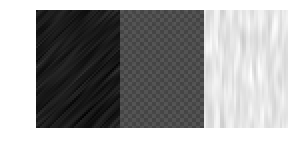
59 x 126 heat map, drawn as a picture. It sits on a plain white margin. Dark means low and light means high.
The table splits into one row of 3 panels. Panel 1,1: very low, slanting up to the right, faint in contrast. Panel 1,2: low, checkered, faint in contrast. Panel 1,3: very high, streaked downward, faint in contrast.
